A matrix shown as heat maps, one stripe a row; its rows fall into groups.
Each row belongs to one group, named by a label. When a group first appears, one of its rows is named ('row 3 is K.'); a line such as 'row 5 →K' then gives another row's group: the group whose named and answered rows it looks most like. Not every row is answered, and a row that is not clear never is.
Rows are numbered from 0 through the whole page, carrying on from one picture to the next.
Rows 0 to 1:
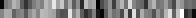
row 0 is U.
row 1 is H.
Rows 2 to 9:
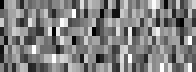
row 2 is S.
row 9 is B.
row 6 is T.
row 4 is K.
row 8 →U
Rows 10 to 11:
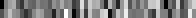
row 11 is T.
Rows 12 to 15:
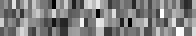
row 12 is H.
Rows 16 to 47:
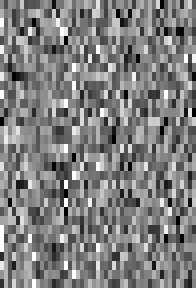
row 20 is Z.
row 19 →K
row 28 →B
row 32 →U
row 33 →H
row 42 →K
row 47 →H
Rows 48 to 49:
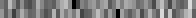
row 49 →B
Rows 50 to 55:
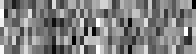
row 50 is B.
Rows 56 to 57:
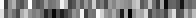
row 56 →K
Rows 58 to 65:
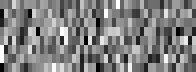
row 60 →U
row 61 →K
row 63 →K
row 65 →U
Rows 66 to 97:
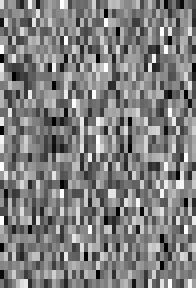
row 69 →B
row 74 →B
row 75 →T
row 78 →Z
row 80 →S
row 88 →Z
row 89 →B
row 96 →U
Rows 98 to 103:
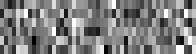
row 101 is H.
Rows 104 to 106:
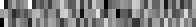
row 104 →K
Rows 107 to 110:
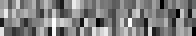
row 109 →U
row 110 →B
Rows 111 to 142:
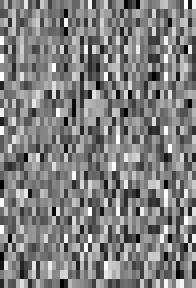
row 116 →Z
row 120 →U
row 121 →B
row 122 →H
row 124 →U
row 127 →Z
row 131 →S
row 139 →S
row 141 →K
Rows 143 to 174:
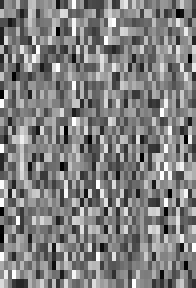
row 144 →K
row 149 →H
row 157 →Z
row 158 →B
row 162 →B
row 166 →S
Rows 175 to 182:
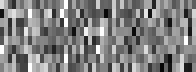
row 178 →H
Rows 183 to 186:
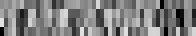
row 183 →T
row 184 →K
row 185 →K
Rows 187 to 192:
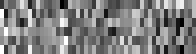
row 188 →K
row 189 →K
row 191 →U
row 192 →K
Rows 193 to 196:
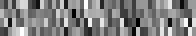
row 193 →Z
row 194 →H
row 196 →B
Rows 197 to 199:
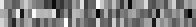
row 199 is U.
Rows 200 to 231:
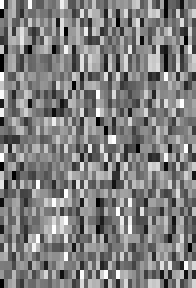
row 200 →K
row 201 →S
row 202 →B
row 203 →Z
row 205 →T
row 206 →S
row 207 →S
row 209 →H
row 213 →U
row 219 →B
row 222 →U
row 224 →U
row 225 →U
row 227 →H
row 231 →S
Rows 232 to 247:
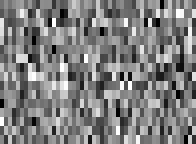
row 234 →B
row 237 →T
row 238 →Z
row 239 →K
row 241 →U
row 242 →K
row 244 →B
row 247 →Z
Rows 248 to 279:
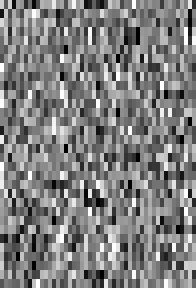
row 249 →H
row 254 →B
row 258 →K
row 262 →U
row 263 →K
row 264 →Z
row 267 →K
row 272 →T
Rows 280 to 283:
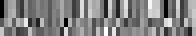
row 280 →S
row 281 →S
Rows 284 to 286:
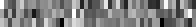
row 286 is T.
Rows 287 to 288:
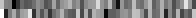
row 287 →B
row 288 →K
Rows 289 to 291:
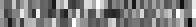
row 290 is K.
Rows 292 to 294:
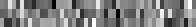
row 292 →T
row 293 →B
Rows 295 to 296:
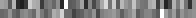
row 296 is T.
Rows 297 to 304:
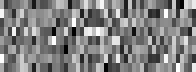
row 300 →H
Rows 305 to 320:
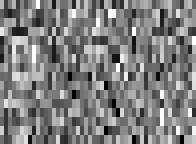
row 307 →T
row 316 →T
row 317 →B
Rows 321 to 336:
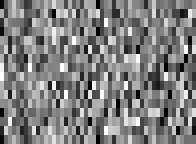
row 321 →U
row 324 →U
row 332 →B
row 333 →S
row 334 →Z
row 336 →U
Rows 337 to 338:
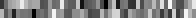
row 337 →B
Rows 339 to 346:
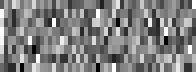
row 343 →K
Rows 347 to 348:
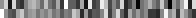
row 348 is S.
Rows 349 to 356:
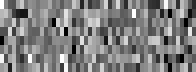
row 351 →H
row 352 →Z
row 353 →S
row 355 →K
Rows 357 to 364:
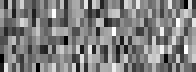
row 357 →Z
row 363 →S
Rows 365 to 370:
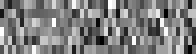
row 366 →S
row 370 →H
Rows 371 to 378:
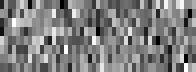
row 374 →U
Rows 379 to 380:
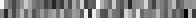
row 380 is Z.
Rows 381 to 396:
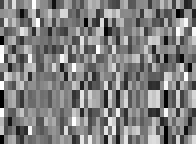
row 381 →H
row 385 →S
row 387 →K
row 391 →S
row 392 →S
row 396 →S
